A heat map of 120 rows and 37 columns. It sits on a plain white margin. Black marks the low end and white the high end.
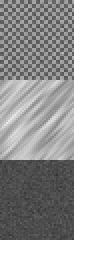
The table splits into 3 rows of 1 panel. Panel 1,1: middling, checkered, strong in contrast. Panel 2,1: high, slanting up to the right. Panel 3,1: low, fine-grained, faint in contrast.
